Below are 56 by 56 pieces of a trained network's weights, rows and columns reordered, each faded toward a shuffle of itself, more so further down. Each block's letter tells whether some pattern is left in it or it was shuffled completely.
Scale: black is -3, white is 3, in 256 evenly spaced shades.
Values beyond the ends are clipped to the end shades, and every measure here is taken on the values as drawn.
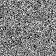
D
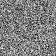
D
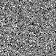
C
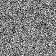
D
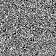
D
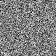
D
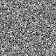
D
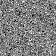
D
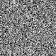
C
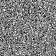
D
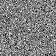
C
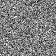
D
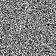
D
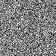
D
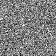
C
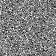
D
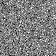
D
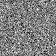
D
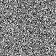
C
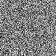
C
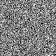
C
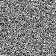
C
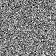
D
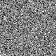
C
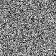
D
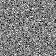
C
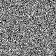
D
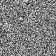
C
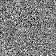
C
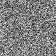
C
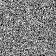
D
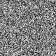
D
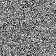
C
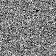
D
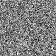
D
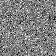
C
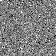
D
